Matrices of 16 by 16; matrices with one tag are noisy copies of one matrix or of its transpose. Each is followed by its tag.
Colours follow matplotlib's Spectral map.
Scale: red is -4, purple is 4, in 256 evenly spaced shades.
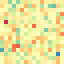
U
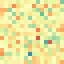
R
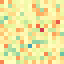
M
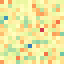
M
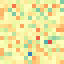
R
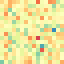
R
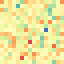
M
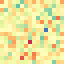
M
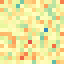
M
